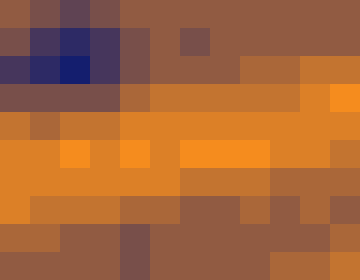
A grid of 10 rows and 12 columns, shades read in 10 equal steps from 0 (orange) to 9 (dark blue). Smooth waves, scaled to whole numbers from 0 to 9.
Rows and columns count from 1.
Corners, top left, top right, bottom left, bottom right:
4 4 4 2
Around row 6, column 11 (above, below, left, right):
1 3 1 2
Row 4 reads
5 5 5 5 3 2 2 2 2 2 1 0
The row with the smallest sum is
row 6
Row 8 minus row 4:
-4 -3 -3 -3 0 1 2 2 1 2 2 4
